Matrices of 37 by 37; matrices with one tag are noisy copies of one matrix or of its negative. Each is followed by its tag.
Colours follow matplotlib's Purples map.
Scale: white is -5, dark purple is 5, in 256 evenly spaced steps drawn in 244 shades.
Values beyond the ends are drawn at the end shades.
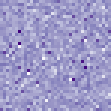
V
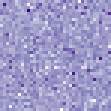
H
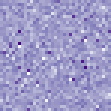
V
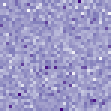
H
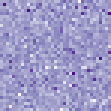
H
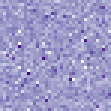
V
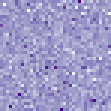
H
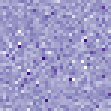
V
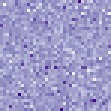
H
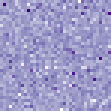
H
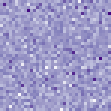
H
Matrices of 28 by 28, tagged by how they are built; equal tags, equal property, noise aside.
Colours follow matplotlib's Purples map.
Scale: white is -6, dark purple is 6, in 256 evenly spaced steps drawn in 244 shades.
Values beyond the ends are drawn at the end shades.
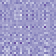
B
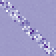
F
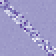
F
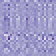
B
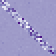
F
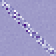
F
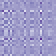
B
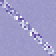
F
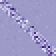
F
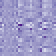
B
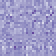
B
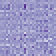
B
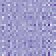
B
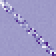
F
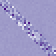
F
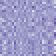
B
